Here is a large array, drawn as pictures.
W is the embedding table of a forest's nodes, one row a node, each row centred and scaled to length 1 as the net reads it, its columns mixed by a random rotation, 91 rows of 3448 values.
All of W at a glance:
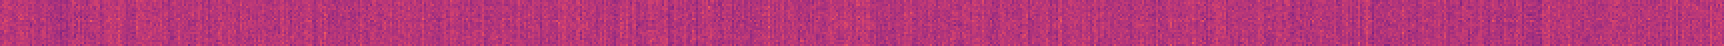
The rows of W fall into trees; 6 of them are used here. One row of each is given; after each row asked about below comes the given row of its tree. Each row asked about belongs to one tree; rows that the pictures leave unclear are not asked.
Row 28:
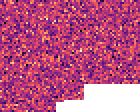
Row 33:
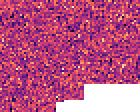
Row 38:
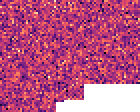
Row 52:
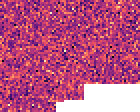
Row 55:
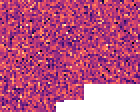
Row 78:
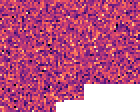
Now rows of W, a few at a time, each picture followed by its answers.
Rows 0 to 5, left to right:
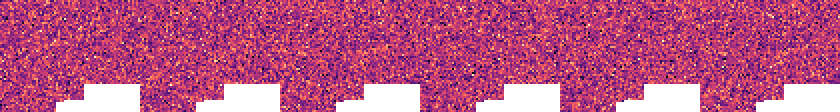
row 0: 38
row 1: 52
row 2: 55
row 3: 33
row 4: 33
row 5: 55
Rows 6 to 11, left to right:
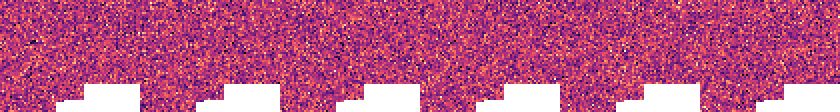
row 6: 52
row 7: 38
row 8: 55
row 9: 52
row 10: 52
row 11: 55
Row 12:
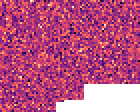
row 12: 28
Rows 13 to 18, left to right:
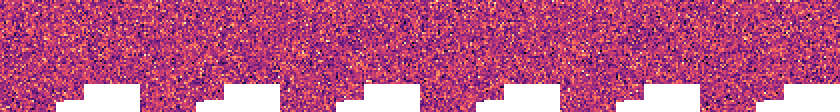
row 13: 28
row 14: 38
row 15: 55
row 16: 38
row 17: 55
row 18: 28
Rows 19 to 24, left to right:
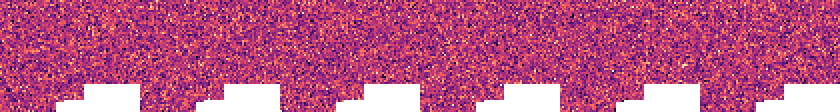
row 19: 78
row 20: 38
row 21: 55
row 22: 52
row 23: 33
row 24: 38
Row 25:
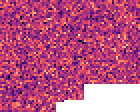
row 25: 33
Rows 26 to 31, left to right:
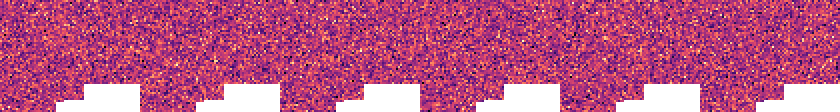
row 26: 28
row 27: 52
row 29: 33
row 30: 28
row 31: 33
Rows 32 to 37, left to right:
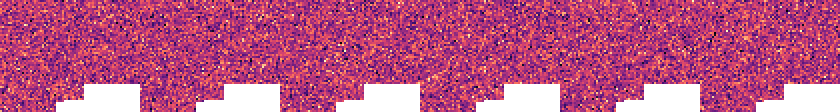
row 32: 55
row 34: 52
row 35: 52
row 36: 38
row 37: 28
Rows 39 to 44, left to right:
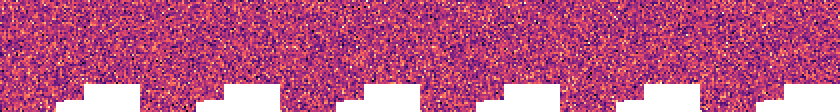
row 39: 38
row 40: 55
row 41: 55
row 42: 55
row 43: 52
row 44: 55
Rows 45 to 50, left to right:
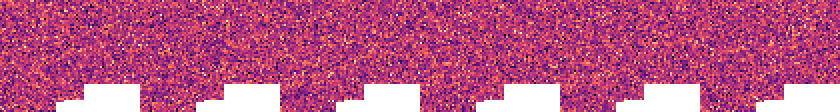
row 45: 28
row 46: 33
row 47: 52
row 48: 52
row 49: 52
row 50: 78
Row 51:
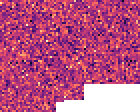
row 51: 55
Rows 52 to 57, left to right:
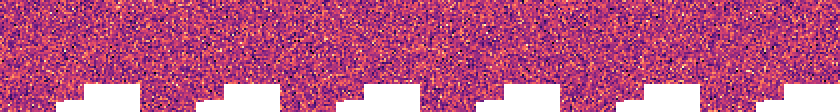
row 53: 28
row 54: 28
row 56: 33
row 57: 52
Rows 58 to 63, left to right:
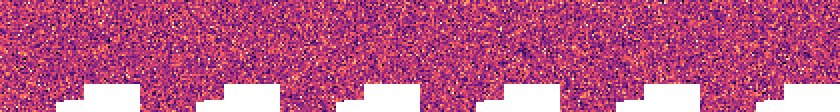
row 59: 28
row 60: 52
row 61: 38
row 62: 55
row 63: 38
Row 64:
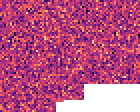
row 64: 28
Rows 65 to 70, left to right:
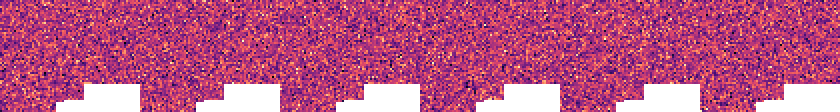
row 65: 38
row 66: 33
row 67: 33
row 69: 28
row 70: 55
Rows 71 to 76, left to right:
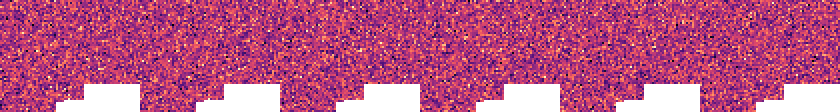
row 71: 38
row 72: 38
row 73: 28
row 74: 28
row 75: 78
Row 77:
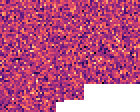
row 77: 38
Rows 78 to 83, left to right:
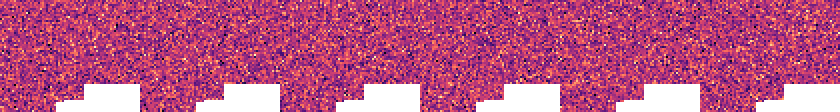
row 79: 38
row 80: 38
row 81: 55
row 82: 52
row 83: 78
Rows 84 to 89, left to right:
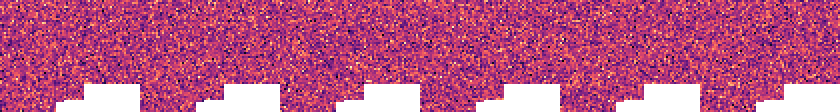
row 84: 38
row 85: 38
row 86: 55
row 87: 28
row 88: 52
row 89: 55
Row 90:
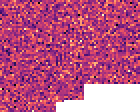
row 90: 78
